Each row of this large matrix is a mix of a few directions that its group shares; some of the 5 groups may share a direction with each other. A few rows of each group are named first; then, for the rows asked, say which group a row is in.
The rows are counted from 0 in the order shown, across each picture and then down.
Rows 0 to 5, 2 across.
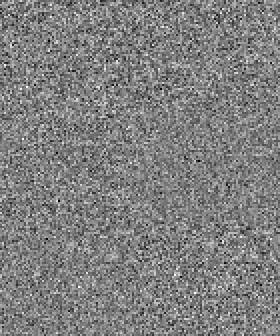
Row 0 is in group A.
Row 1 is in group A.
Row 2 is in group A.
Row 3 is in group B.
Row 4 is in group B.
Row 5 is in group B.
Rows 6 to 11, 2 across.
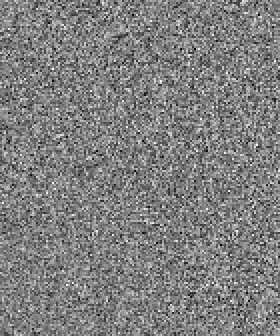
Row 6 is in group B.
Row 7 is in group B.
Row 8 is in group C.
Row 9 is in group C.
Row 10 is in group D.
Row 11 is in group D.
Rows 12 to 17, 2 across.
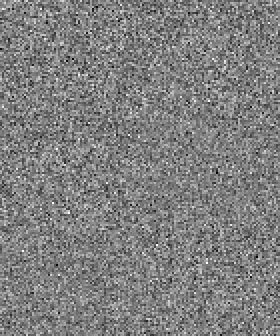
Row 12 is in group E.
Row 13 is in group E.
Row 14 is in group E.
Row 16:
A
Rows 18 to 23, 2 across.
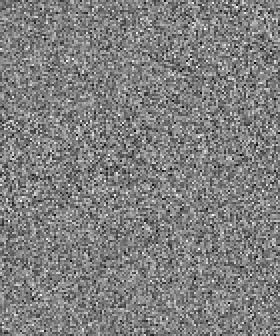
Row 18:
E
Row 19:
B
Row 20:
A
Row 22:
B
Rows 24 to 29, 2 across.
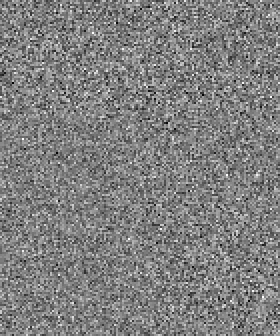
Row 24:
E
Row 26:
A
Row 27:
A
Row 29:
D
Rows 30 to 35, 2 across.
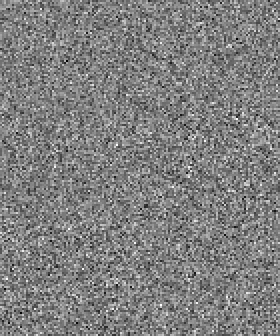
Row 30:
E
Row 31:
C
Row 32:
C
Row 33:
B
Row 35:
B
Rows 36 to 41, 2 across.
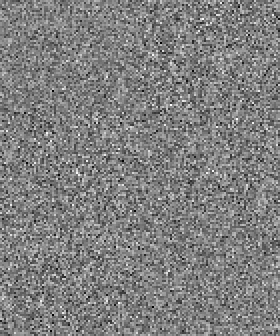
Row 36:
E
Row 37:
C
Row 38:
B
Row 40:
E
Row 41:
E
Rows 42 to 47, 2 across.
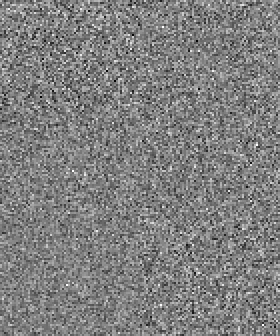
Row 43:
A
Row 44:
E
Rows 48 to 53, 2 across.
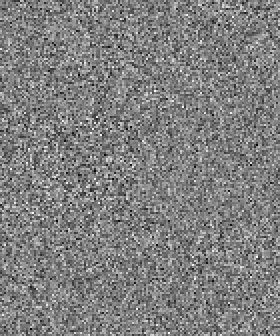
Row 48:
D
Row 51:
C
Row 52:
C
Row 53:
C
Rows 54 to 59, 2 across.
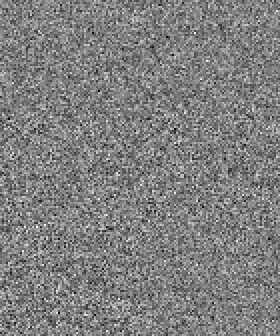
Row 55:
D
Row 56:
A
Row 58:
A
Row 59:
A
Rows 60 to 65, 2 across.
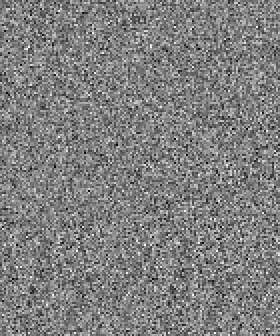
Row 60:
E
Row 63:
B
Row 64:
C
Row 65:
C
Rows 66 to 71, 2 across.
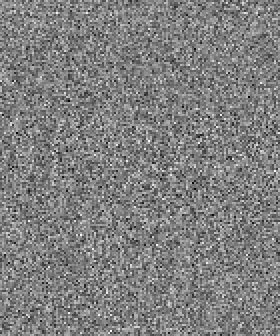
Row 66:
E
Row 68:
C
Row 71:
C
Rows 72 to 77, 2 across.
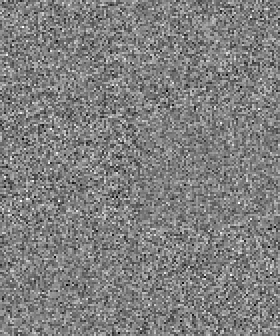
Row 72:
A
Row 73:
B
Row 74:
A
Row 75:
E
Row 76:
D
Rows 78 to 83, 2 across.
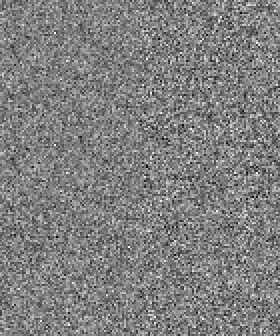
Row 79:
B
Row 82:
E
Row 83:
A
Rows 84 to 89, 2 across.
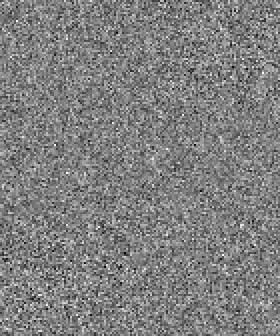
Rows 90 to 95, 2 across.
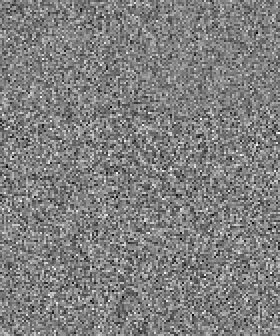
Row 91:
C
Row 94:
D
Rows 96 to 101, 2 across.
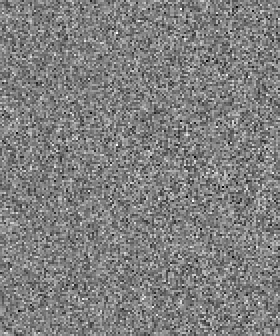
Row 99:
B
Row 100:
B
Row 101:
E
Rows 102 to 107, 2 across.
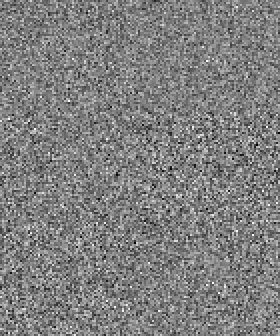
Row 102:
E
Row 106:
A
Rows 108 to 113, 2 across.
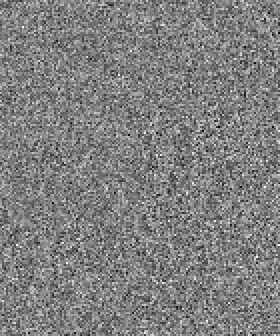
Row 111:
C
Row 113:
C
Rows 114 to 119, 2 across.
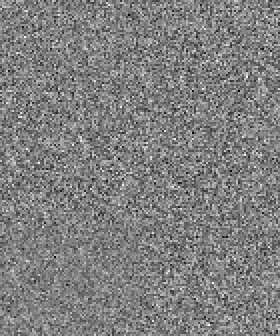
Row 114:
A
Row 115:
E
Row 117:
B
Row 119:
E
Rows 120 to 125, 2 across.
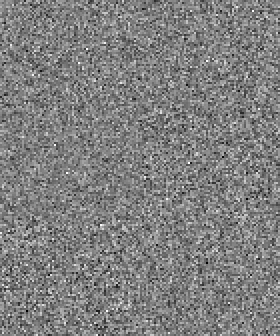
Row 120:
B
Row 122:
D
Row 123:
A
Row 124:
A
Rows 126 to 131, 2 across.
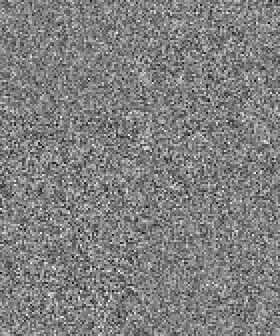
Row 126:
C
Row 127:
E
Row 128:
E
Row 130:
D
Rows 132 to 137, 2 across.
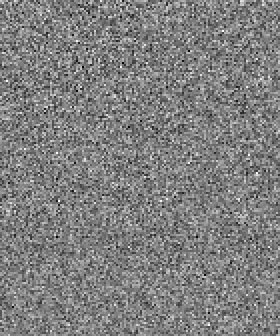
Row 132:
B
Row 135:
A
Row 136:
E
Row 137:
E
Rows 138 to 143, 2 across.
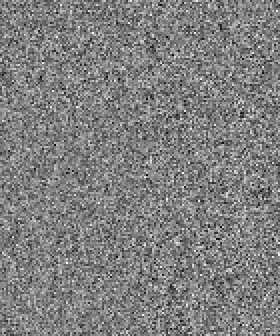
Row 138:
E
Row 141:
A
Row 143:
C
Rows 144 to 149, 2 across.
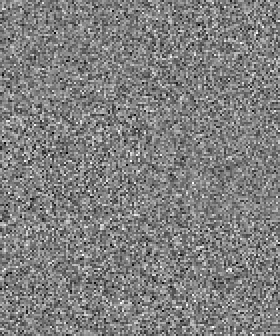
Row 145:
C
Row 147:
C
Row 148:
A
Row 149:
C
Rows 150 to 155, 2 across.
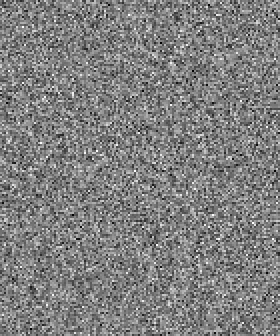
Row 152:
C
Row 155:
C
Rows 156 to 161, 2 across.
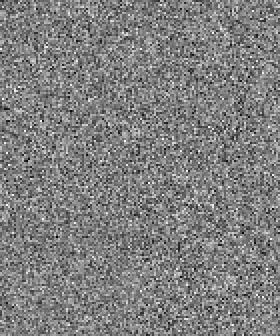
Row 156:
B
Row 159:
A
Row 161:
B
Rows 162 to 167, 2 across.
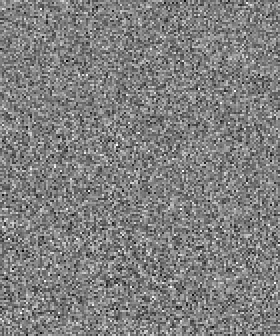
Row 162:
E
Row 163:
A
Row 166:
A
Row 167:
C
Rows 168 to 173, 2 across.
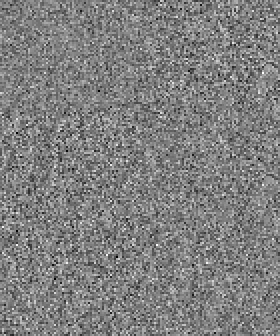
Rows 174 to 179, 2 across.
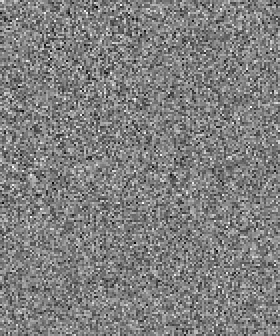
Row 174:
B
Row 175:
E
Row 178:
A
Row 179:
B
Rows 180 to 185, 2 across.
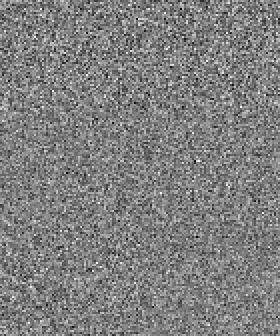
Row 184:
C
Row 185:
E
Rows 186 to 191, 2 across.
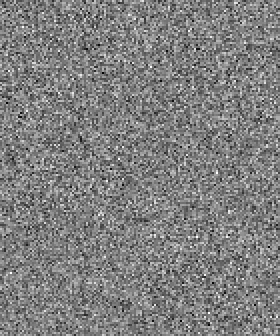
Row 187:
B
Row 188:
D
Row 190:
A
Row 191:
E
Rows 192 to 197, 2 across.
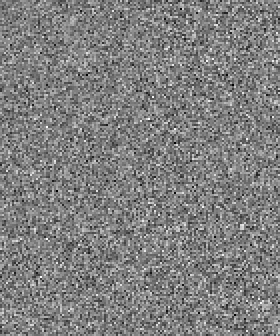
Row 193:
E
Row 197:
A
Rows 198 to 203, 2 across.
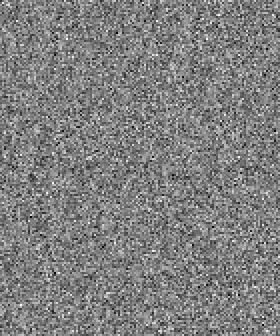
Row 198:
C
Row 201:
A
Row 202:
B
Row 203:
B
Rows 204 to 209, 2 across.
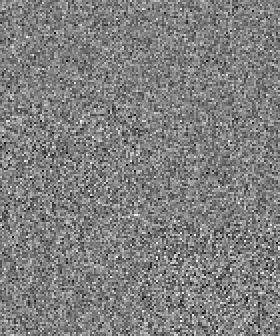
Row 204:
D
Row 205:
E
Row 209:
E
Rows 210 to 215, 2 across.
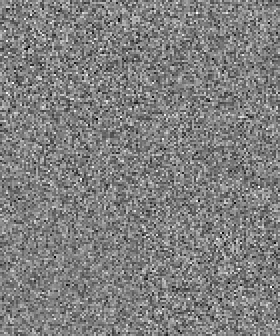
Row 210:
E
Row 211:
E
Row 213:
A
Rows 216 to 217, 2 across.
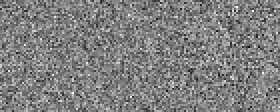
